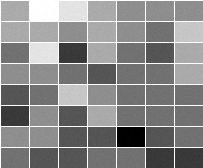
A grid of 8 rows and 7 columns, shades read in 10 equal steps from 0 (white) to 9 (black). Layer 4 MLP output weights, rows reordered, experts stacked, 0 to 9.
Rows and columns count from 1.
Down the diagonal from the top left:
3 3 7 6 5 5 5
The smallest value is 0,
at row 1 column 2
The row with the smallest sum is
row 1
